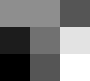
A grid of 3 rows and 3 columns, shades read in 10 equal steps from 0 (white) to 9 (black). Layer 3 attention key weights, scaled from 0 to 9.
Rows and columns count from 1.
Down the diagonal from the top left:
4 5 0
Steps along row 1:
same up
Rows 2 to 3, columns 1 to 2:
8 5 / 9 6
